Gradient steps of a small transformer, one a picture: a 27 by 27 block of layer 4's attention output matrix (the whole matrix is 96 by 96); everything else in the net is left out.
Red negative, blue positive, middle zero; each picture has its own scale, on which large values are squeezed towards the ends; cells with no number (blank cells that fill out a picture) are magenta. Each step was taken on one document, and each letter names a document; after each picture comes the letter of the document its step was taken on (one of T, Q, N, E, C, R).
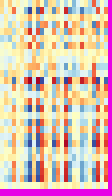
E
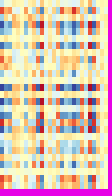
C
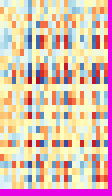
E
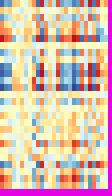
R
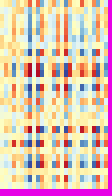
E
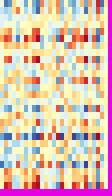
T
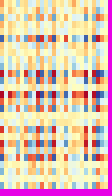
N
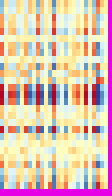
N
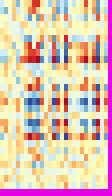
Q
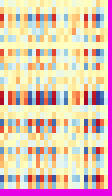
N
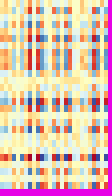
E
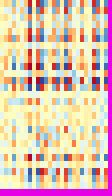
E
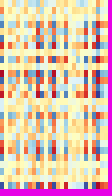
N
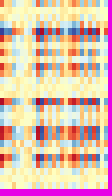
R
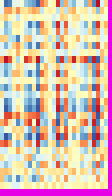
T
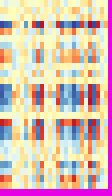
C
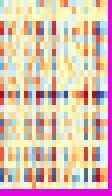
N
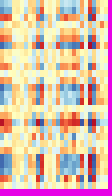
C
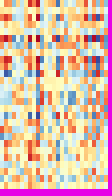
T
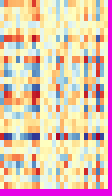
T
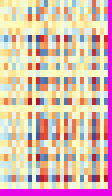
E
